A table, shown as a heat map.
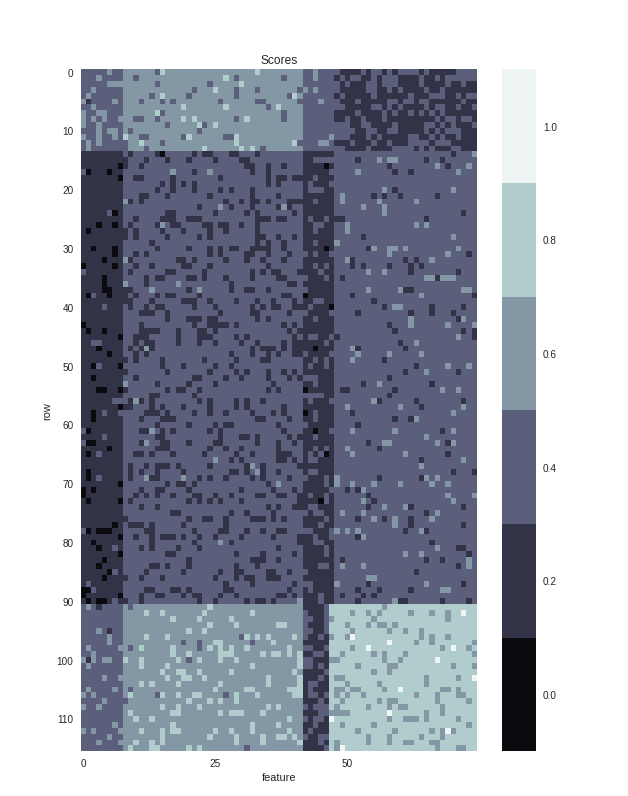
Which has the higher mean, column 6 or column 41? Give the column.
41
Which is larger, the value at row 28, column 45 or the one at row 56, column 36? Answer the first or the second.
the second
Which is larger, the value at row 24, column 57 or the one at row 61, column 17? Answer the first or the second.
the first
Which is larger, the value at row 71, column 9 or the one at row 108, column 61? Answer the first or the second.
the second
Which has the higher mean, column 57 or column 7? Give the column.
57
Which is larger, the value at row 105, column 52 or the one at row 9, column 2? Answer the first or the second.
the first
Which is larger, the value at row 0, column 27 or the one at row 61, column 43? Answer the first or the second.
the first
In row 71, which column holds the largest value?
53
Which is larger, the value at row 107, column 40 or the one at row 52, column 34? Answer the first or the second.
the first
